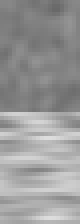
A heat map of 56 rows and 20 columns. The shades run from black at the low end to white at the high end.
It is made of 2 by 1 panels. Panel 1,1: middling, blotchy, faint in contrast. Panel 2,1: high, streaked across.
